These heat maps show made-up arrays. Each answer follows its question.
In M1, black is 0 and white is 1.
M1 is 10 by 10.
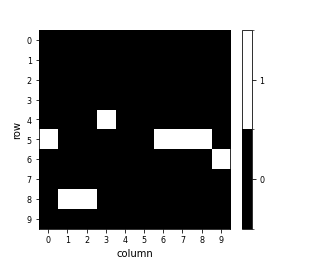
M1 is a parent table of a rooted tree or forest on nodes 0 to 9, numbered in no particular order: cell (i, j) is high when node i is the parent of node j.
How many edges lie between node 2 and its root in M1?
2
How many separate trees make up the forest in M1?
2
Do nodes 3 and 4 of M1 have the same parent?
no
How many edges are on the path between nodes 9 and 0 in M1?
3
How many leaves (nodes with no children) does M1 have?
6
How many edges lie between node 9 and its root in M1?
2
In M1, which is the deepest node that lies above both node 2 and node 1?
8
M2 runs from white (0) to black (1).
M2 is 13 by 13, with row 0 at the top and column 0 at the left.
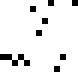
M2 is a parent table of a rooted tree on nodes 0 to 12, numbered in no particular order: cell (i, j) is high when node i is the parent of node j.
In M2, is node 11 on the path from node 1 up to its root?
yes
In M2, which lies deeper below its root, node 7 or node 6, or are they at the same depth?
node 6
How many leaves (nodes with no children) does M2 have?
6
